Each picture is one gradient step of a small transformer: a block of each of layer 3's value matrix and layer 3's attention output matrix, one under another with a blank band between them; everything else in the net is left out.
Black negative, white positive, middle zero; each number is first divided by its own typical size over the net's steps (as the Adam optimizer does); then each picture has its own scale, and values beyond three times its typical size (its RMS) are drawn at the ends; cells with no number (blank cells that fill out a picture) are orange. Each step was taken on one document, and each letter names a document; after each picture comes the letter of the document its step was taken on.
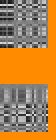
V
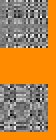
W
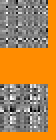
W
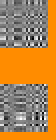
W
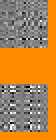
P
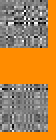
P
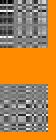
V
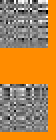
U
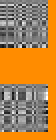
V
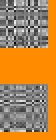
U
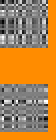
V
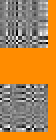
U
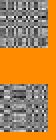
U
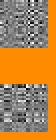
P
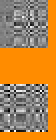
W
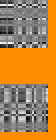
V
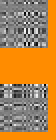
W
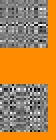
P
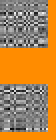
P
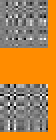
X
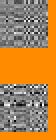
W
